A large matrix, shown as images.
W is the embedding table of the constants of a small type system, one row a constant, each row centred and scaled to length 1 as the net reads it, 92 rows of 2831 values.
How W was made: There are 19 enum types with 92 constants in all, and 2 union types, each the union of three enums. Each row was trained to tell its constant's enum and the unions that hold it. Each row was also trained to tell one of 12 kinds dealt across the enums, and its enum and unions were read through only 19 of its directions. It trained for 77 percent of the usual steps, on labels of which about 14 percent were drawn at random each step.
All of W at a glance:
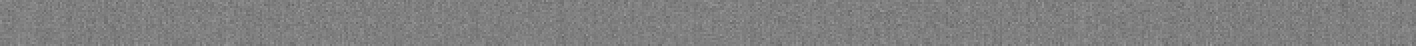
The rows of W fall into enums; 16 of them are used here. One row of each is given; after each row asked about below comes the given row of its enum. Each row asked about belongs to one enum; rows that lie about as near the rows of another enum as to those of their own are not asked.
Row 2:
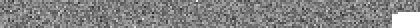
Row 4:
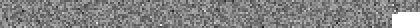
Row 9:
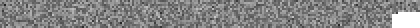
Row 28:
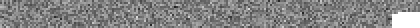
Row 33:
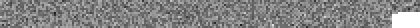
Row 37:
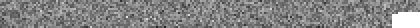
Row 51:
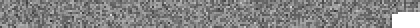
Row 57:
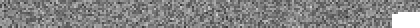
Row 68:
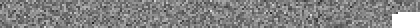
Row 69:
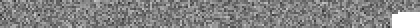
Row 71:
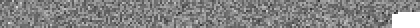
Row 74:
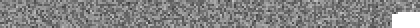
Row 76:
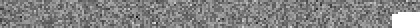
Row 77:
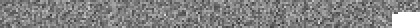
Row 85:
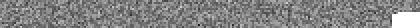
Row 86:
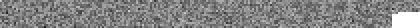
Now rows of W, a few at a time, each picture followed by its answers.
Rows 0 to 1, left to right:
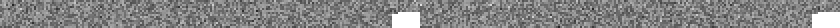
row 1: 33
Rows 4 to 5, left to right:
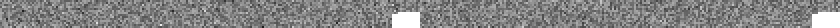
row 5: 9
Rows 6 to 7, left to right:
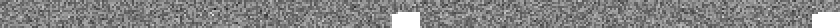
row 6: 9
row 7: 77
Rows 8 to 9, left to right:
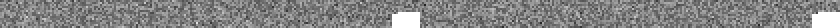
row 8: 85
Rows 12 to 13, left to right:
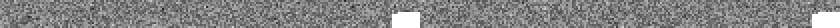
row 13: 9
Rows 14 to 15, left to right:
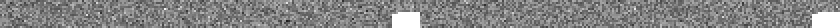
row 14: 28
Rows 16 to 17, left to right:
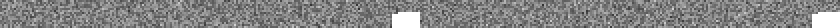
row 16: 86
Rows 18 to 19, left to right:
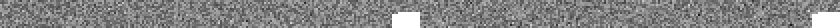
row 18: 69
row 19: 85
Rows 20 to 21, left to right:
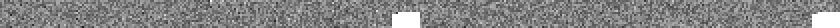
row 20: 2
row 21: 57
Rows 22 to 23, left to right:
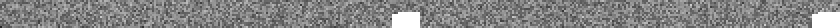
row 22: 37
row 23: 77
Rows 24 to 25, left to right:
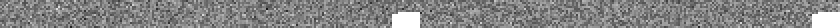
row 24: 51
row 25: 69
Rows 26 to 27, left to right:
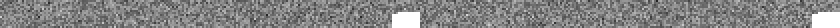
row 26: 71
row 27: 69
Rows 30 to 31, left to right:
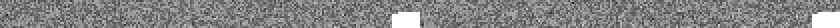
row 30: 69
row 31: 71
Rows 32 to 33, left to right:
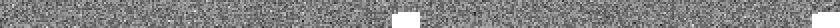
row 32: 9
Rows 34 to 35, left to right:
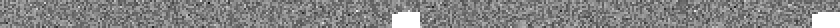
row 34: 57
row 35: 51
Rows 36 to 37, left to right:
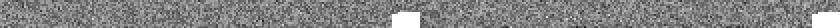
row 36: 74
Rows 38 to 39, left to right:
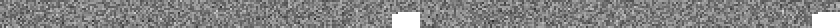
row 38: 69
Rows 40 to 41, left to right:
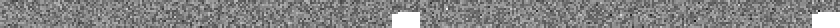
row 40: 74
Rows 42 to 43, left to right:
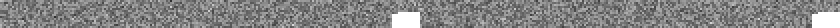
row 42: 74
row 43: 77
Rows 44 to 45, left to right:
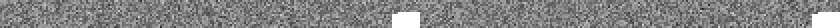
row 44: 33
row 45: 57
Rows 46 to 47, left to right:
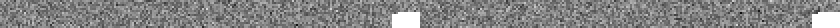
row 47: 37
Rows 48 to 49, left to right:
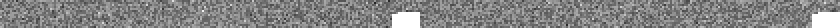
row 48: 51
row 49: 71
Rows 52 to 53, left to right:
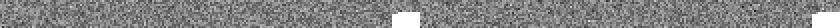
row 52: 57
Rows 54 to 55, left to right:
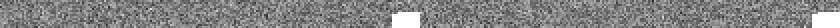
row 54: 28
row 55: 51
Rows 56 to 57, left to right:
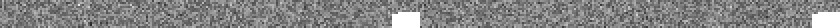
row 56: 28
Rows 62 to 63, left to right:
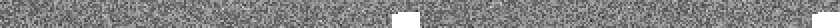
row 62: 77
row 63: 76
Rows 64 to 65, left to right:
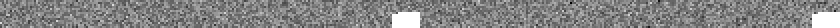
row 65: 4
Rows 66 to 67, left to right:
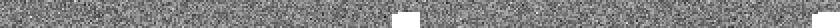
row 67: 71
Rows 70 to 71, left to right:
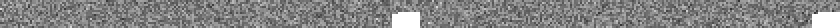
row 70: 2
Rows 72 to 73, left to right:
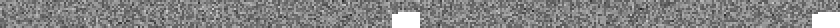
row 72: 9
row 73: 77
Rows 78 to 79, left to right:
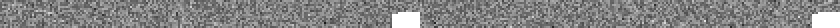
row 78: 86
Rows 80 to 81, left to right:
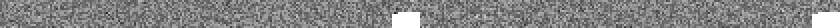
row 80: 86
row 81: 28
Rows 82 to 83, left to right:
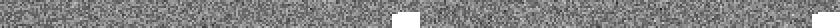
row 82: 76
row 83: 51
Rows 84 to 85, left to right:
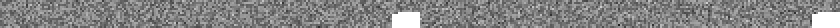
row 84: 71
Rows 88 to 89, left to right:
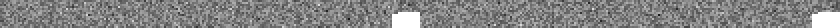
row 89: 57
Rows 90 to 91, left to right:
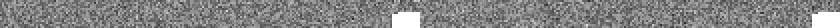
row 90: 86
